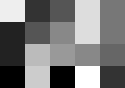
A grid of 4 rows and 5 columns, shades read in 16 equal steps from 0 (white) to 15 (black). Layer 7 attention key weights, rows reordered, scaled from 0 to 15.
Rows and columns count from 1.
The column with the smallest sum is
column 4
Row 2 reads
13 10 7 2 8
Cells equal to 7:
2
